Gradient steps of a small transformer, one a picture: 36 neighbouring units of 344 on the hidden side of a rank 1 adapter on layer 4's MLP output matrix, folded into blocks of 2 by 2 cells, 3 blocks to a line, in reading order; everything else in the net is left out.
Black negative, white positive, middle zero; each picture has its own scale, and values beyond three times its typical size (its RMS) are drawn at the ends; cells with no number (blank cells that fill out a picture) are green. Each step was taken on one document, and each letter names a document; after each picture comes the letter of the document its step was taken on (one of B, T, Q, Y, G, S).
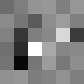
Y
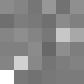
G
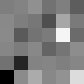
G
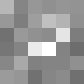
Y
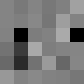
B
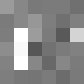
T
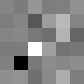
G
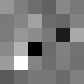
Y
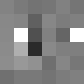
B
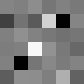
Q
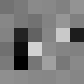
Y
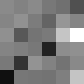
G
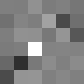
Q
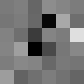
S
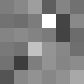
Q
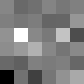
B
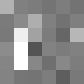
T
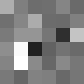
Y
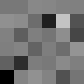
Q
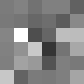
B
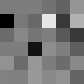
Q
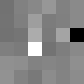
B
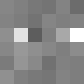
B
